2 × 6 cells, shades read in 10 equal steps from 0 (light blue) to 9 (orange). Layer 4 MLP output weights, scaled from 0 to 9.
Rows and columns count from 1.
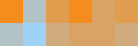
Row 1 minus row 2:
7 2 2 3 0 2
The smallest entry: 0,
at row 2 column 2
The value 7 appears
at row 1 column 3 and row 1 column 6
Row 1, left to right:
9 2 7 9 6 7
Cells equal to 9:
2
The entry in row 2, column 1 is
2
